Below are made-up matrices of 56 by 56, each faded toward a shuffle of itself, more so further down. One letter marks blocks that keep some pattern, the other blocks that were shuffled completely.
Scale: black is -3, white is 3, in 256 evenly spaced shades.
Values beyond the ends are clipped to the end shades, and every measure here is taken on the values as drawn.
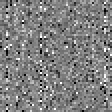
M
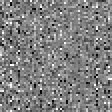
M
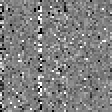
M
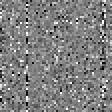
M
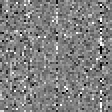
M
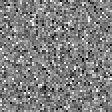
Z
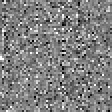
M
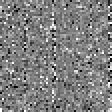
M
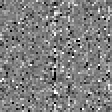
M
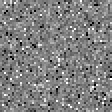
Z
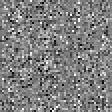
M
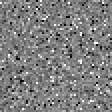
Z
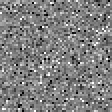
Z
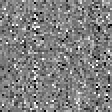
M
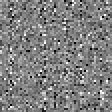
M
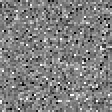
Z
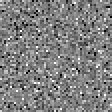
Z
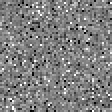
Z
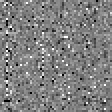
M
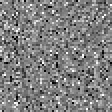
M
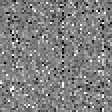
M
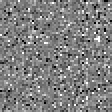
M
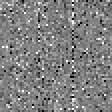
M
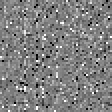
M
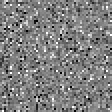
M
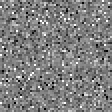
Z
